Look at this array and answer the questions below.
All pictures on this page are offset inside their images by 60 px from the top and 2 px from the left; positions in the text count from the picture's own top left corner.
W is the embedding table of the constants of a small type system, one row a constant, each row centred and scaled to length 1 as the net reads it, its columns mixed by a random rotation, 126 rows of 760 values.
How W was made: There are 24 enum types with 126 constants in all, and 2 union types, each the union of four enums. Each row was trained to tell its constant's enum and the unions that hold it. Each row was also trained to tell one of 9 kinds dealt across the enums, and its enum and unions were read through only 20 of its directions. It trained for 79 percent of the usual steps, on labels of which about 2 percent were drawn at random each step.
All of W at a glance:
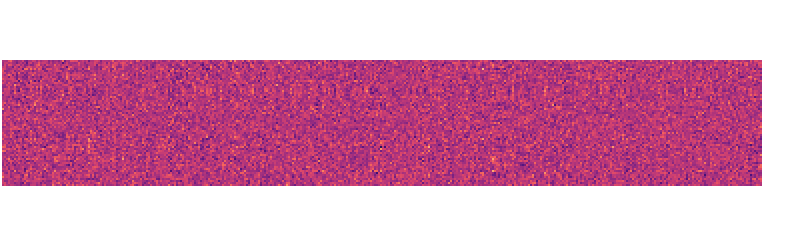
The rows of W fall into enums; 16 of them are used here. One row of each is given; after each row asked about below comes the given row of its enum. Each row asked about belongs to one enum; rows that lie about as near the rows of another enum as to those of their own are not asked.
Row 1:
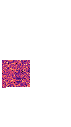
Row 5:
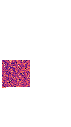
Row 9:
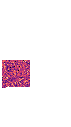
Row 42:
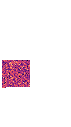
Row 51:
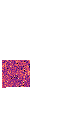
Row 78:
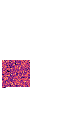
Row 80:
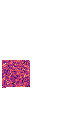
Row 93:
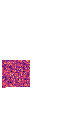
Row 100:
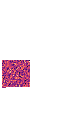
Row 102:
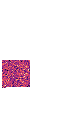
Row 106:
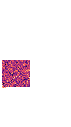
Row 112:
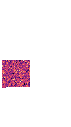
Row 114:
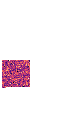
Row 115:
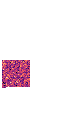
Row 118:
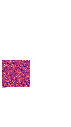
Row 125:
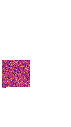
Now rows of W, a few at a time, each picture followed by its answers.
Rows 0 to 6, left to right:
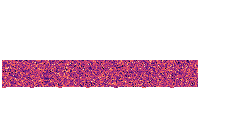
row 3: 125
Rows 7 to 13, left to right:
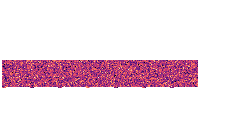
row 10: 78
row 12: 80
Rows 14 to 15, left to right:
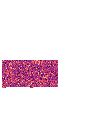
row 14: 1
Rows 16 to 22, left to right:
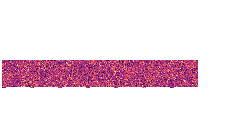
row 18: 78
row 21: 106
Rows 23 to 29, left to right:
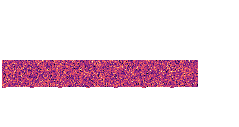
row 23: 1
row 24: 80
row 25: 51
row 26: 118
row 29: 106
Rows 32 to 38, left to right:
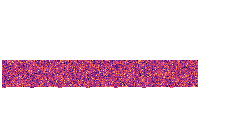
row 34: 102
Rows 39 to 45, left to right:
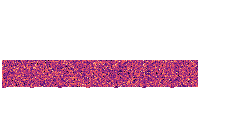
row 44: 80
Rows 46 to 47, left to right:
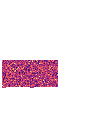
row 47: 42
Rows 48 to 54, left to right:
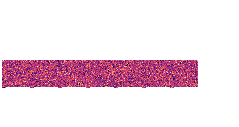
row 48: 78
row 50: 118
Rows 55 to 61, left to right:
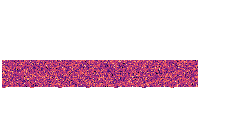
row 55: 115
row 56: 125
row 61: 51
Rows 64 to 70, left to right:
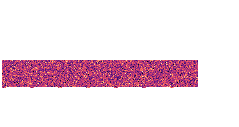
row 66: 5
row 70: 106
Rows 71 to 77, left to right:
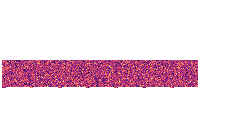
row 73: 78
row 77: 1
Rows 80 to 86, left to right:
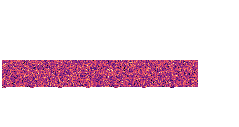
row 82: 125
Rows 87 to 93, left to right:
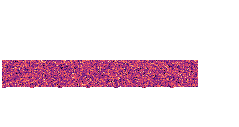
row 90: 80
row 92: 1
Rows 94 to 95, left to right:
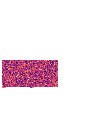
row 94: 106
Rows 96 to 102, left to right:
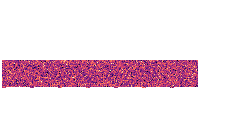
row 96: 115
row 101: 5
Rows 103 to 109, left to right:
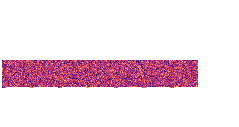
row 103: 93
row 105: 102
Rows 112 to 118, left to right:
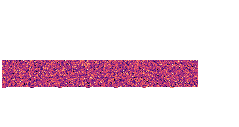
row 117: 115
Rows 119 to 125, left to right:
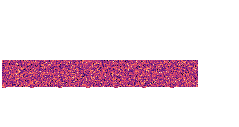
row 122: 115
